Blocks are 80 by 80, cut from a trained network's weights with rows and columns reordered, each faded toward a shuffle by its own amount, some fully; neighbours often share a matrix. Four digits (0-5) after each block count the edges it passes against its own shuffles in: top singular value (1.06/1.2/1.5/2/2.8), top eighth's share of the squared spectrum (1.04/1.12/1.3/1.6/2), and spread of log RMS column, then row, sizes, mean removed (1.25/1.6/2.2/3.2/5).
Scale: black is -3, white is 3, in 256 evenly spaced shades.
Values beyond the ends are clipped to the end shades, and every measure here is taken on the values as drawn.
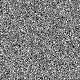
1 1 0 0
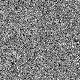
0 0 0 0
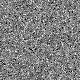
0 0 0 0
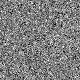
0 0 0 0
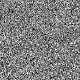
2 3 2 1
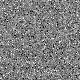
0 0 0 0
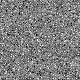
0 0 0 0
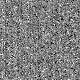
2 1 0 1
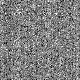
2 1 0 1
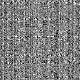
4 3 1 3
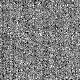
2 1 0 1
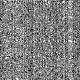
3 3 0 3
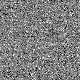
1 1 0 0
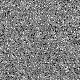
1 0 0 0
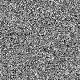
1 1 0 0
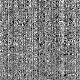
4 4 1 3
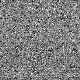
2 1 1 0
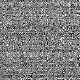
3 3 3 1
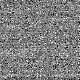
2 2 2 0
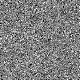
1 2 1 1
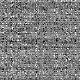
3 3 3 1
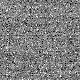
2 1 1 0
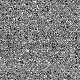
1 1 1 0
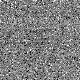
1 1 1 1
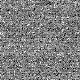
2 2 2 0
